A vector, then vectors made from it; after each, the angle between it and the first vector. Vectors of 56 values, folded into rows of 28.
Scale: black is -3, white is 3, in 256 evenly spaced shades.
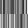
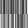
nearly parallel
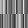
partly opposed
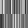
partly opposed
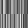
partly opposed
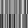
nearly opposite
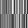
partly opposed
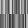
partly opposed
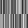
partly aligned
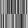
partly aligned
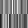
partly opposed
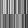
partly opposed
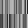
nearly opposite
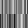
nearly opposite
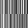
partly opposed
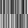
nearly parallel
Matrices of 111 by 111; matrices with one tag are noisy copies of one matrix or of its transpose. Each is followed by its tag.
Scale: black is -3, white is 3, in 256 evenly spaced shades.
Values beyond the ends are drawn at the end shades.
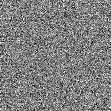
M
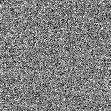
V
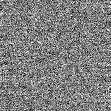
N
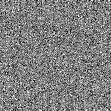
M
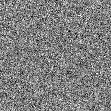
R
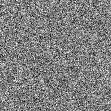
R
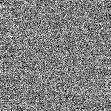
V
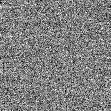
V
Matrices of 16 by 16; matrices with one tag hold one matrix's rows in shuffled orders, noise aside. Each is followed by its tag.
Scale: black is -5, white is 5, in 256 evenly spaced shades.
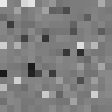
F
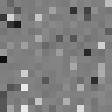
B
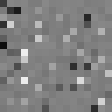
B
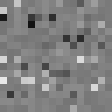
F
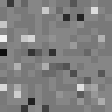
F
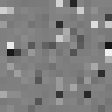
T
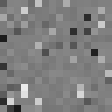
B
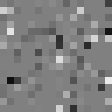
T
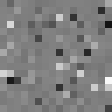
T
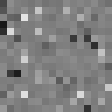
B
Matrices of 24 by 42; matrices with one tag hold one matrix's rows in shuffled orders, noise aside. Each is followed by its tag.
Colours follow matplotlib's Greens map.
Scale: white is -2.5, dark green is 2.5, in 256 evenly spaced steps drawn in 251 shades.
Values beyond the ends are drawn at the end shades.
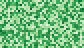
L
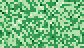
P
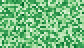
L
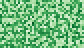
L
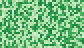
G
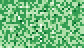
L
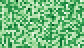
G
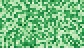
P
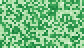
P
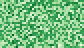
P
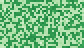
P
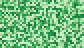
L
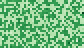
L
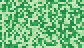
G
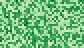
P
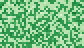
L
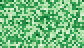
L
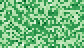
P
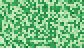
P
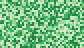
P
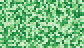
L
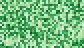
L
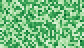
P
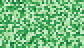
L
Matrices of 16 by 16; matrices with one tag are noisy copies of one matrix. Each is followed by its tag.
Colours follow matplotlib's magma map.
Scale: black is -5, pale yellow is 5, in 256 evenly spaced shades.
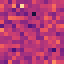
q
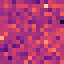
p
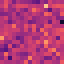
p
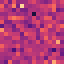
q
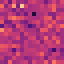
q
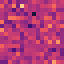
q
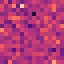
q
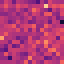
p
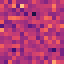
q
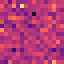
q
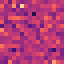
q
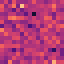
q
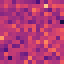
p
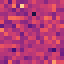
q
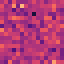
q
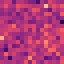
p
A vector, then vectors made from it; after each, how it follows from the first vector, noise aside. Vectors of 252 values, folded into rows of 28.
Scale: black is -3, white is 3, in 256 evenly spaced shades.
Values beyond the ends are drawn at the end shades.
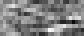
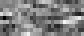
wrapped around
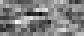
wrapped around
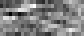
reversed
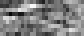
reversed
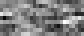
wrapped around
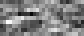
wrapped around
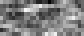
wrapped around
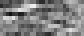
reversed
